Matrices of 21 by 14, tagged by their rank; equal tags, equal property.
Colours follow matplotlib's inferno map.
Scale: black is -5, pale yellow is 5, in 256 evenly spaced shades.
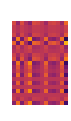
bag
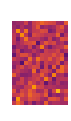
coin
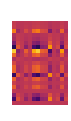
bag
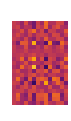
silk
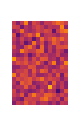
coin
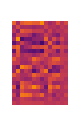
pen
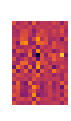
pen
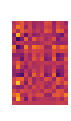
pen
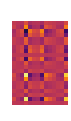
bag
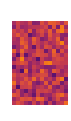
coin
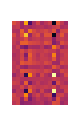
silk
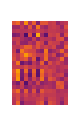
pen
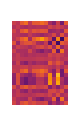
silk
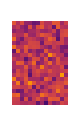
coin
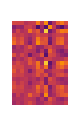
silk
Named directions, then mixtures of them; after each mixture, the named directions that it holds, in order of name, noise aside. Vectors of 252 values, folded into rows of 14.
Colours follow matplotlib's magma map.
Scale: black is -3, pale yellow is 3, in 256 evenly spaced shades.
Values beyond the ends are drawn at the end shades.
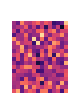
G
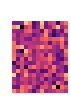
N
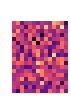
G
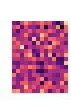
G, N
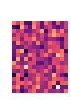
G, N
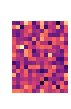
G, N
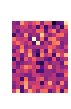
G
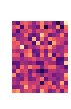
G, N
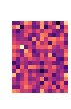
G, N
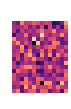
G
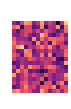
G, N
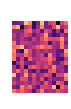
N
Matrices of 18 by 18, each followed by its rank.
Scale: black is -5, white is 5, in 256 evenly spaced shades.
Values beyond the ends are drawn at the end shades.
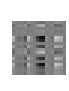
one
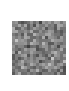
full rank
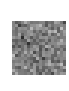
full rank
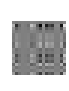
one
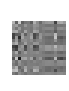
two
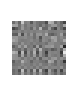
three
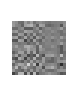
three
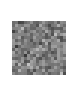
full rank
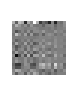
two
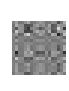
two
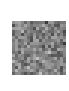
full rank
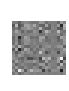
three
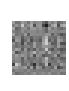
three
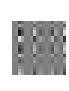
one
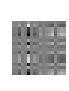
one
